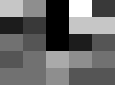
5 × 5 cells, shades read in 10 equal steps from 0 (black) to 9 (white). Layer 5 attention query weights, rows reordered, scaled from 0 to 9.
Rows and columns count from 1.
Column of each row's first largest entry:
4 4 1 3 3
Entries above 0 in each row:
4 4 4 5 5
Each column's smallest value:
1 2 0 1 2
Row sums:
23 17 11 22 19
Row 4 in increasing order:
3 4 4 5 6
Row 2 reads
1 2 0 7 7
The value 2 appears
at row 1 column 5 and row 2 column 2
